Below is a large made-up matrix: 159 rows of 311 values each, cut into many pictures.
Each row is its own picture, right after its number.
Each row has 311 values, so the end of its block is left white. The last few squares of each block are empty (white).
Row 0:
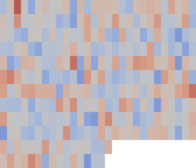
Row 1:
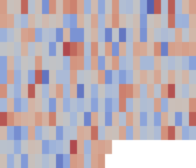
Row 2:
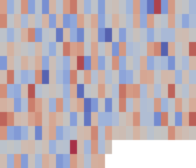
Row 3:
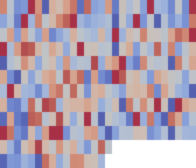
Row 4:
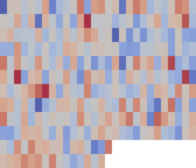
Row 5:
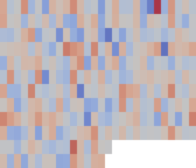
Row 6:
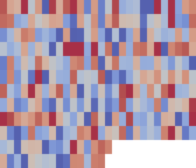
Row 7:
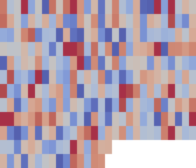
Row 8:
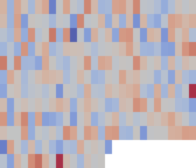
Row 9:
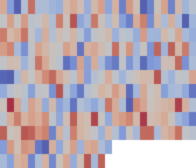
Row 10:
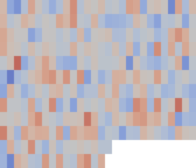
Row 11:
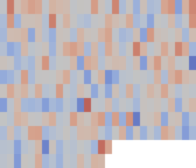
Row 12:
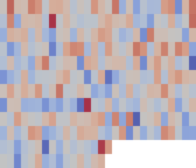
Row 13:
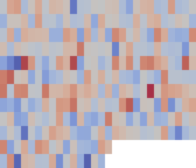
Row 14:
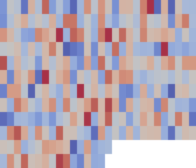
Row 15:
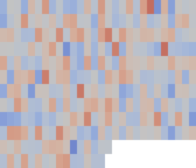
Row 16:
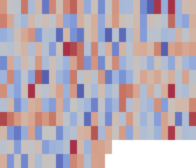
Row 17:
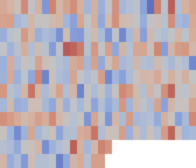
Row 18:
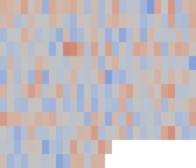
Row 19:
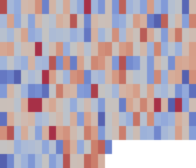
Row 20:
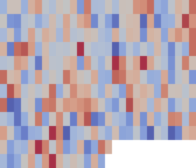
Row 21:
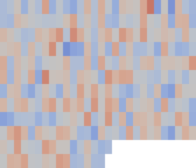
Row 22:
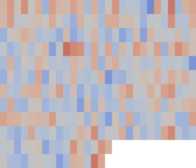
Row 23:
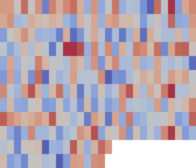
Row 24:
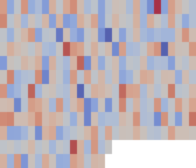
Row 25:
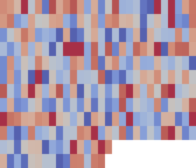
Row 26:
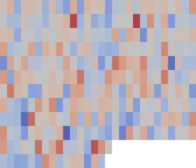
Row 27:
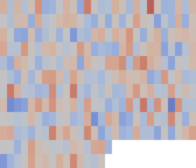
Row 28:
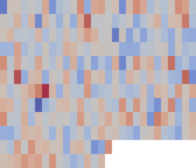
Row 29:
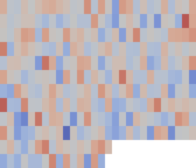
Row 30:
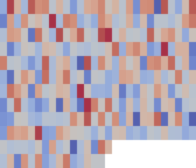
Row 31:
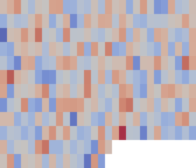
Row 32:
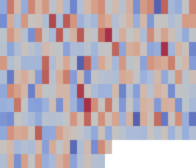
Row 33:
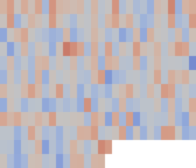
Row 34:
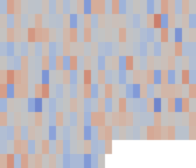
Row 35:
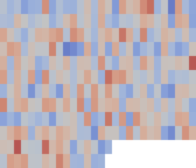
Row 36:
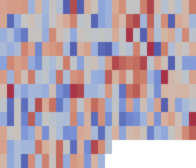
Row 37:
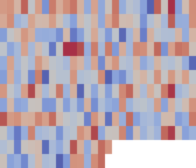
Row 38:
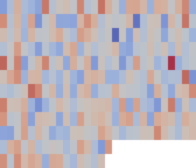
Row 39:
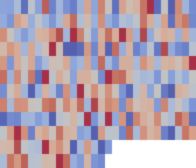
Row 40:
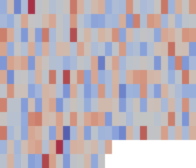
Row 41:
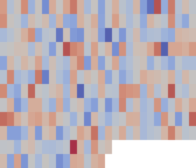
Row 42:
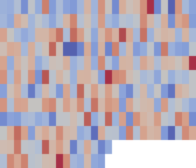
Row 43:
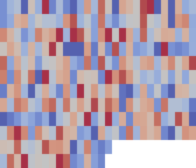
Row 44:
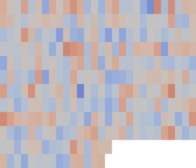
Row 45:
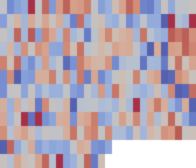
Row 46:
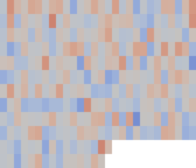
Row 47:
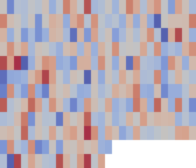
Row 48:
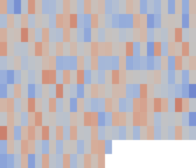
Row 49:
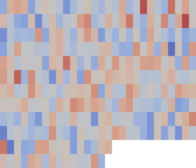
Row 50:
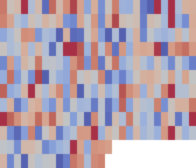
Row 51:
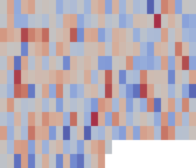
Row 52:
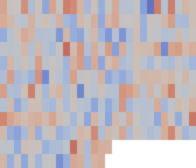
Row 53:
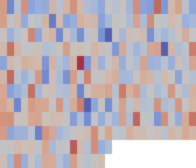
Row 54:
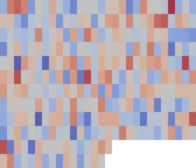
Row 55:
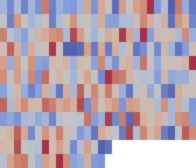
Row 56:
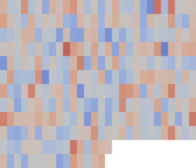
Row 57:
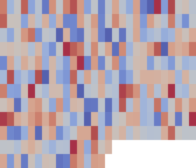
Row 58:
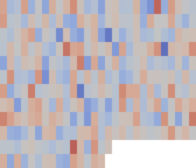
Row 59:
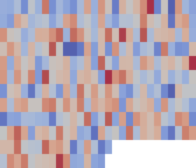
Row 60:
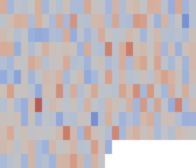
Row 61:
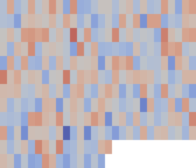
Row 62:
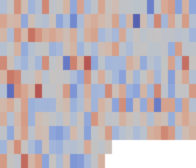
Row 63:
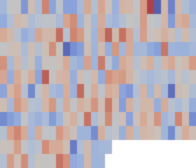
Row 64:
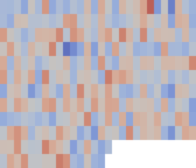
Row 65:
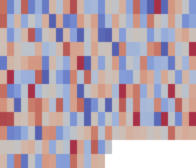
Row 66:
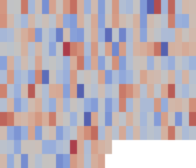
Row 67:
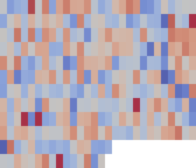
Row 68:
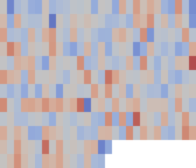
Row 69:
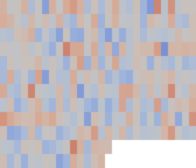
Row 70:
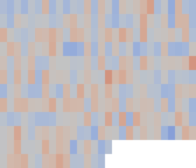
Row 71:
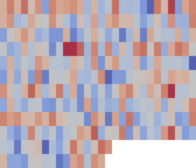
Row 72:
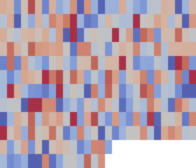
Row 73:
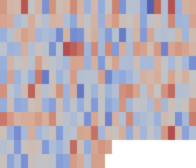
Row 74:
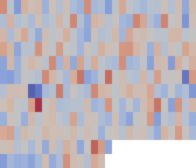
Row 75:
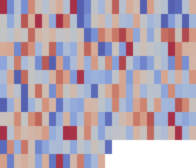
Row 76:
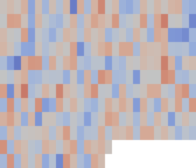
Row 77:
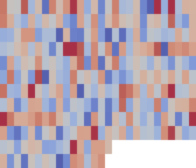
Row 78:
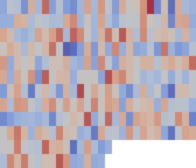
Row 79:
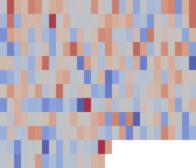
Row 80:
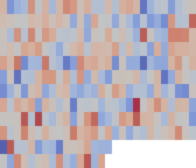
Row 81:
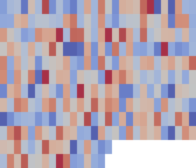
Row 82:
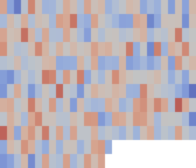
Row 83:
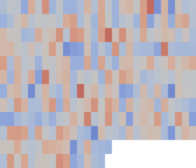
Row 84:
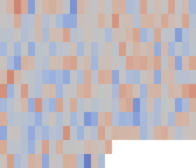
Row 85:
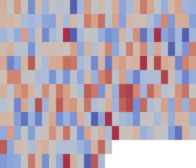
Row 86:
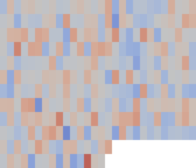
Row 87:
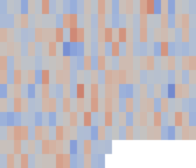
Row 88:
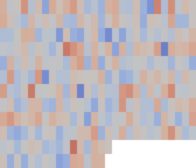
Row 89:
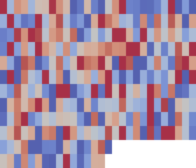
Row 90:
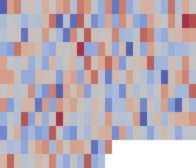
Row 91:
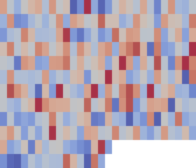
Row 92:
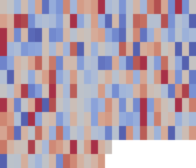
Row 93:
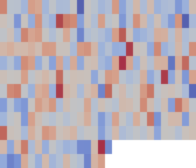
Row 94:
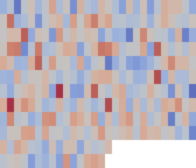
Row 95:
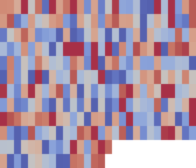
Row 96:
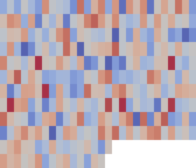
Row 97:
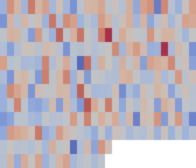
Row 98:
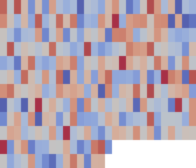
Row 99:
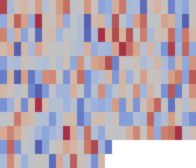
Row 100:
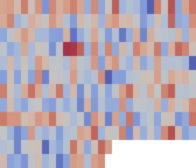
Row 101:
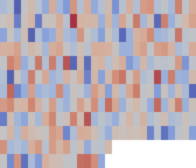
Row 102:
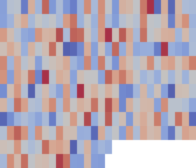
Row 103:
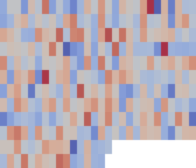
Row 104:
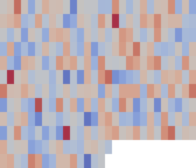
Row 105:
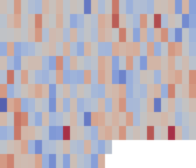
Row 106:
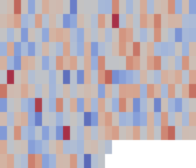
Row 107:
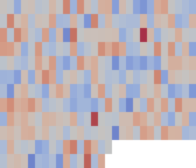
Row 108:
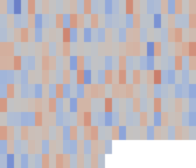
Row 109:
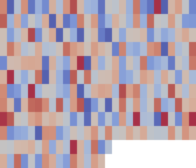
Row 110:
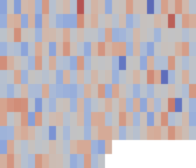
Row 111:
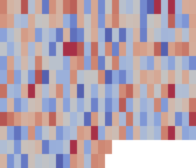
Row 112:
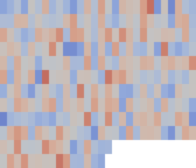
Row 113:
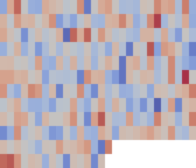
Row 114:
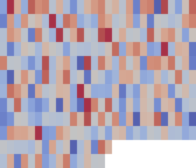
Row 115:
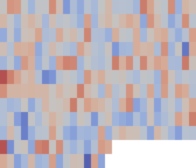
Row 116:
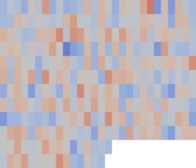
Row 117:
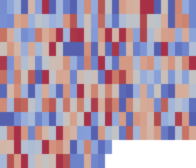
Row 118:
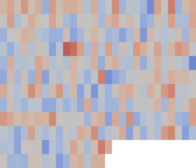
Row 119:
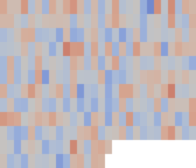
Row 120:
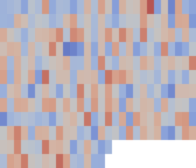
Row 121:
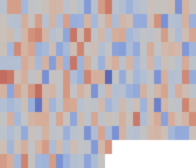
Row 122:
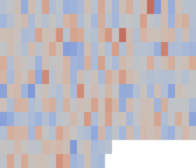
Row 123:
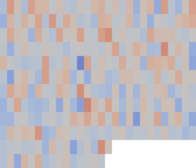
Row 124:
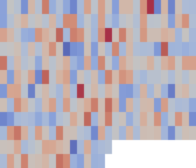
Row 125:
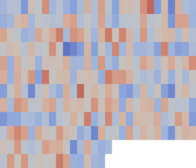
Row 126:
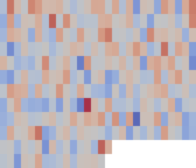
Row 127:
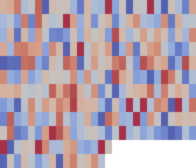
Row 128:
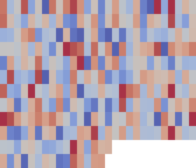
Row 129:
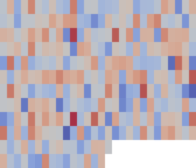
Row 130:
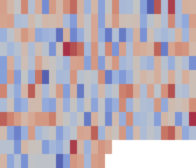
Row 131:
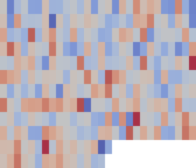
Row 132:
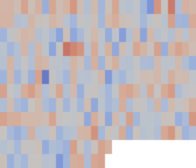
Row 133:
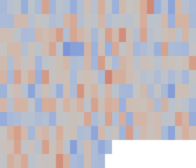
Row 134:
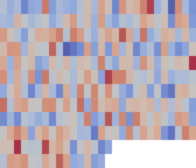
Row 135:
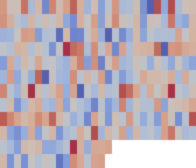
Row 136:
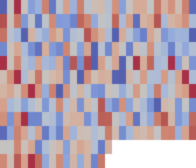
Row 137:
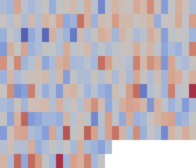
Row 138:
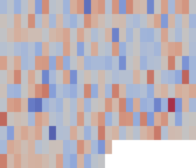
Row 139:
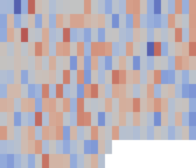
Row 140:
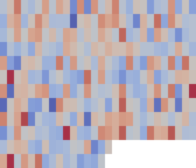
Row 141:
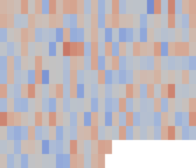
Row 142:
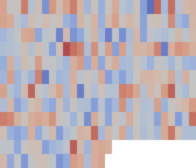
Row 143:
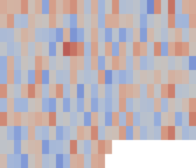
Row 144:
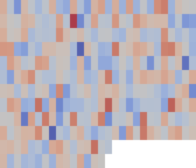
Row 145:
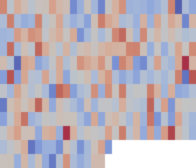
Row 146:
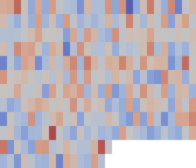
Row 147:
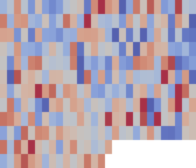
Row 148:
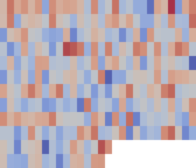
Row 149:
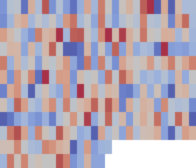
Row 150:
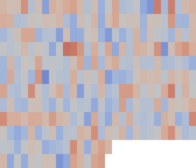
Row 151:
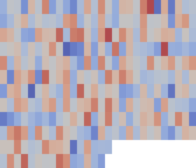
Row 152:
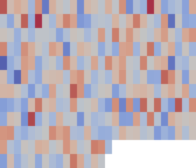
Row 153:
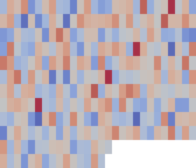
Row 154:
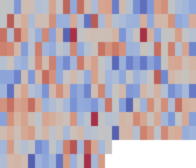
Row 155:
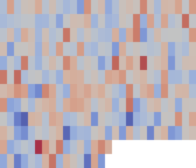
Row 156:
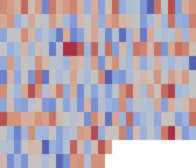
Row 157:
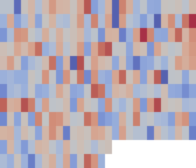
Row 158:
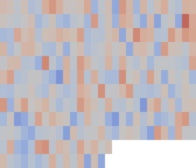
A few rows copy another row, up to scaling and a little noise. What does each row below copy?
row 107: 154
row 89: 145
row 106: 104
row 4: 28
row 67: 45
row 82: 48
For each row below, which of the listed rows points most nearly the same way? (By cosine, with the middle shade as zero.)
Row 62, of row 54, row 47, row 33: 54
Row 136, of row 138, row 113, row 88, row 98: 113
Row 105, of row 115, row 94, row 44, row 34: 34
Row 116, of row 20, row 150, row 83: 83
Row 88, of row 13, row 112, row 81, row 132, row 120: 132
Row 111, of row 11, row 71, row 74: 71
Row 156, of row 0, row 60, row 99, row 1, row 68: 1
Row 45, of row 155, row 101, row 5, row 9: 9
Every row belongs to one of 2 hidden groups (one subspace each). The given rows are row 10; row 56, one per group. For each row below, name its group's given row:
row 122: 56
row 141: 56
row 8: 10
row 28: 10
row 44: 56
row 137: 10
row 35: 56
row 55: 56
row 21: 56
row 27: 10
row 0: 10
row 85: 10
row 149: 56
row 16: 56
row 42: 56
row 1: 56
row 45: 10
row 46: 56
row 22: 56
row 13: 10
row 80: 10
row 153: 10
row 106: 10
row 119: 56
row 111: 56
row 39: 56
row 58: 56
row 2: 56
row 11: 56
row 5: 56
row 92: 10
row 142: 56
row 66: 56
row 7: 56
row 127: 10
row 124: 56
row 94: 10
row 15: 56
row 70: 56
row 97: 56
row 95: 56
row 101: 10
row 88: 56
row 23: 56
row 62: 10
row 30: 56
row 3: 10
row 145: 10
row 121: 10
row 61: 10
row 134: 56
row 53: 56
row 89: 10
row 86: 10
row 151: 56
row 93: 10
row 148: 56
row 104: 10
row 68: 56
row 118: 56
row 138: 10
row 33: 56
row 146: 10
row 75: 10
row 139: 10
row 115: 10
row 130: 56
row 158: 10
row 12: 56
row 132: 56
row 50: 56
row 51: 10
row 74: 10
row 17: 56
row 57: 56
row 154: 10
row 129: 10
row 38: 10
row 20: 10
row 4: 10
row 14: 56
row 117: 56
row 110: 10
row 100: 56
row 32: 56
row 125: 56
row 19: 10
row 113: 10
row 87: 56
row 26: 10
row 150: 56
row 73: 56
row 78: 56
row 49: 10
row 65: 56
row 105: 10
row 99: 10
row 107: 10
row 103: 56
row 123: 56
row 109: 56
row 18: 56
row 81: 56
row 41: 56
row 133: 56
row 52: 56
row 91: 10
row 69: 56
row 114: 56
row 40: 10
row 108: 10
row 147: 10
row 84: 10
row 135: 56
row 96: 10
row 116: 56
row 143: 56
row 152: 10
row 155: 10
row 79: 56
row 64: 56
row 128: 56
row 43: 56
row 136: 10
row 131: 56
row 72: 10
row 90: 10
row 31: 10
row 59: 56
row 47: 10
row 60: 10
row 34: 10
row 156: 56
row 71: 56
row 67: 10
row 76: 10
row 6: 56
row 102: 56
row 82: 10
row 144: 10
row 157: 10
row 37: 56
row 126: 56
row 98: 10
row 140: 10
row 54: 10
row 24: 56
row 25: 56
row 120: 56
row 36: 10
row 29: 10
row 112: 56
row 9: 10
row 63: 56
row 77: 56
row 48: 10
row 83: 56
